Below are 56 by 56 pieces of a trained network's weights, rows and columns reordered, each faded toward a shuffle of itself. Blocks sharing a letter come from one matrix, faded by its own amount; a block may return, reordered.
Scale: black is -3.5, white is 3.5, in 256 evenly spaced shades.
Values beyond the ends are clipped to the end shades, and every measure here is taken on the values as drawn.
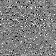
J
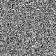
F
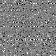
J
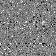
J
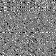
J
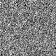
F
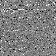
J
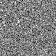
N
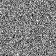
F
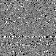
J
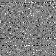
J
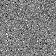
N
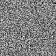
F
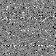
J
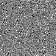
N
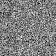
F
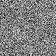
F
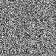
F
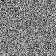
F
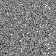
N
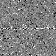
J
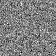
N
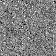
N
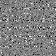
J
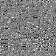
J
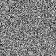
F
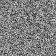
F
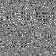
J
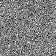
N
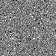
N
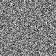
F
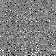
J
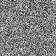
F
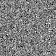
N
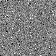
N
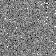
N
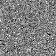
N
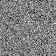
N
